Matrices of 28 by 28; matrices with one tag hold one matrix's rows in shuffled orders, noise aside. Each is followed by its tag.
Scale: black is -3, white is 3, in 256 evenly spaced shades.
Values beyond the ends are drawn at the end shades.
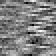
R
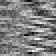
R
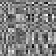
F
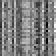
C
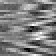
R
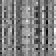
C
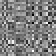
F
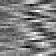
R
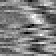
R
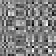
F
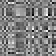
F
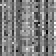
C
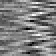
R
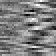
R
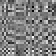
F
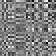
F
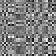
F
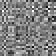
F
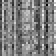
C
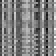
C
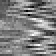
R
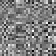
F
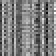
C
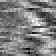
R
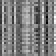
C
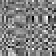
F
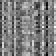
C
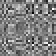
F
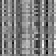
C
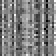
C
